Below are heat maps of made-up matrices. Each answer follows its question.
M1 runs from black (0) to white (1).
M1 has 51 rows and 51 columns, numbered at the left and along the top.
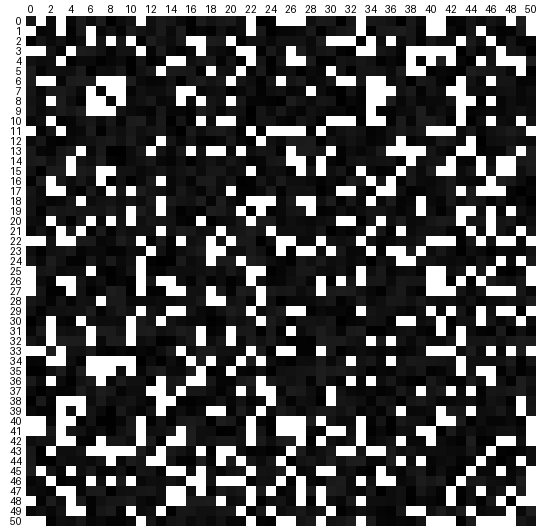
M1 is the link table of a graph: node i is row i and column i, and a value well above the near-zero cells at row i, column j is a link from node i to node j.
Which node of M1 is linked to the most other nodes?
node 22
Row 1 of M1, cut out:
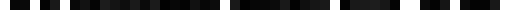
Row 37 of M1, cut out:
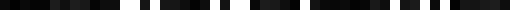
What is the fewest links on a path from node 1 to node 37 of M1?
3
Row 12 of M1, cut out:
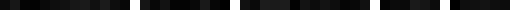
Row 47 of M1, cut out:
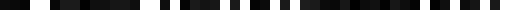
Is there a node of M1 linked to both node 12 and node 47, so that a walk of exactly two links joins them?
no
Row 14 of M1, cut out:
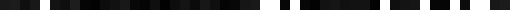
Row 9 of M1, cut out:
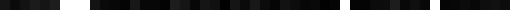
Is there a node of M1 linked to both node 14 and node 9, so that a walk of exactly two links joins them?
no
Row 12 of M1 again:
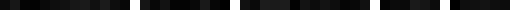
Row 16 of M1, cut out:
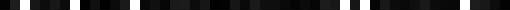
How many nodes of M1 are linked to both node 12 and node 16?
1
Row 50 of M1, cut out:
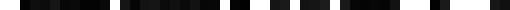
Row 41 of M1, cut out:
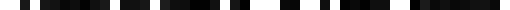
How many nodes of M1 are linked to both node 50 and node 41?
8
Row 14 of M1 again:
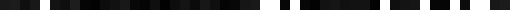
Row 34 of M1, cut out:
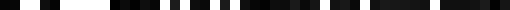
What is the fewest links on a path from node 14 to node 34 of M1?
3
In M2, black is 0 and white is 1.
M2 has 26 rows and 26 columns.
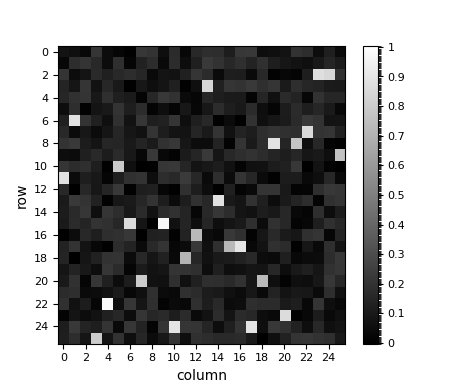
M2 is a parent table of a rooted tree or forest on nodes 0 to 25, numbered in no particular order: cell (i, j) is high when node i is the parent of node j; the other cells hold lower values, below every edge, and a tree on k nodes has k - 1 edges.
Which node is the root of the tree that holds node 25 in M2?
2
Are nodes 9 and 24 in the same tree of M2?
yes
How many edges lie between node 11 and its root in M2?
4
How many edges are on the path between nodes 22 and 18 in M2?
3
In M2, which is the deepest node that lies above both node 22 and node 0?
20
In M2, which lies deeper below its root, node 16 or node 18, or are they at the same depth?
the same depth
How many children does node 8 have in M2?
2
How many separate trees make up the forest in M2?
2
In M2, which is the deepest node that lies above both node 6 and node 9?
15
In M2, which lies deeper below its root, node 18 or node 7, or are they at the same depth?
the same depth
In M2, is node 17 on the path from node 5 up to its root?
no
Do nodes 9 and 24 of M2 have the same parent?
no
